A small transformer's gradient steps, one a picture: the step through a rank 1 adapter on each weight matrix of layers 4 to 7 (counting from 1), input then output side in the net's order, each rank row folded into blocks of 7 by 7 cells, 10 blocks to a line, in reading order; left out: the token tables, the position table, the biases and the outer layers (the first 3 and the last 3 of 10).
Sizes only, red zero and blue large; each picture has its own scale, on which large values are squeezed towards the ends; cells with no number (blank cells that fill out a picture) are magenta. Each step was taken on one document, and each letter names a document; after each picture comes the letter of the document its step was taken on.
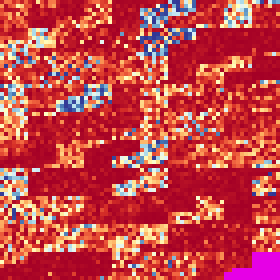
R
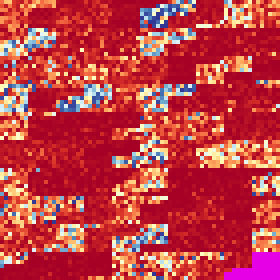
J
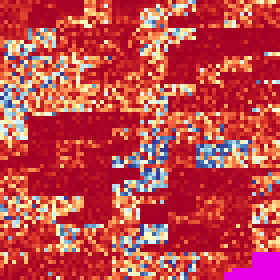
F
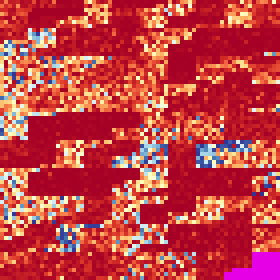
F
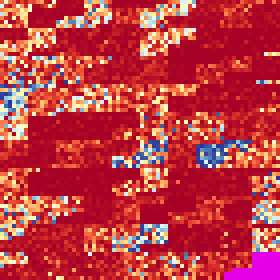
F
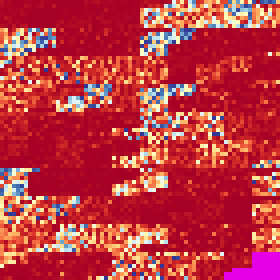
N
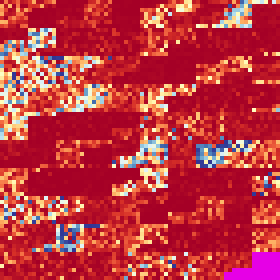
F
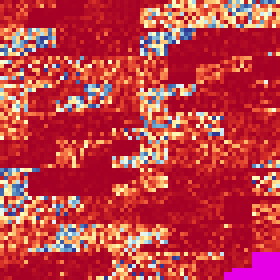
N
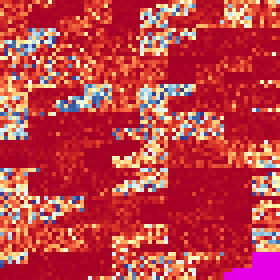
J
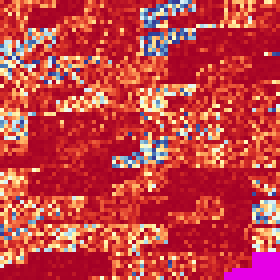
R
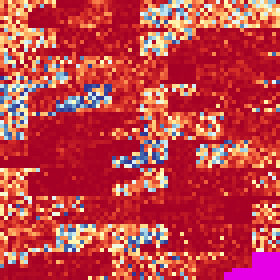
N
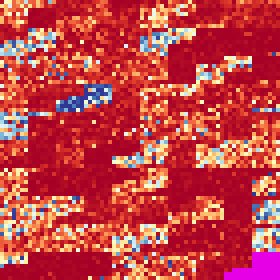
R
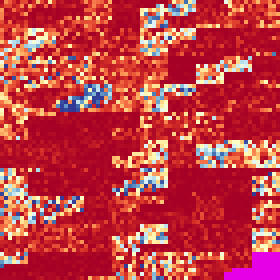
J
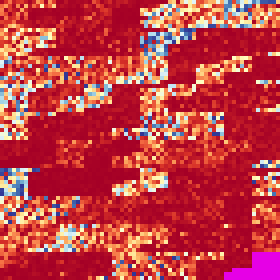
N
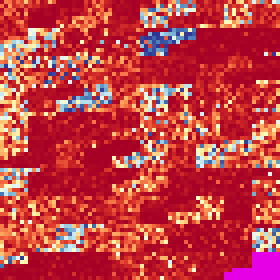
R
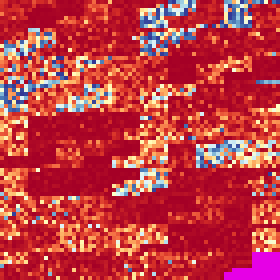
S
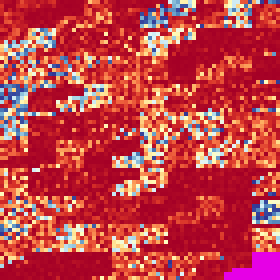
R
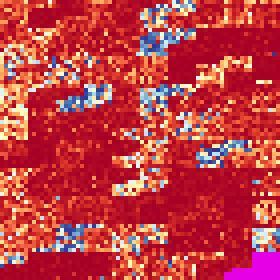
R
